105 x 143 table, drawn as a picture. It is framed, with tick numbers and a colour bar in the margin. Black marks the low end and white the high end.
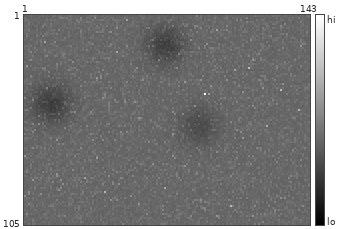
Histogram: heavy tails on both sides. Dips: three. Average level on the scale: 40%.
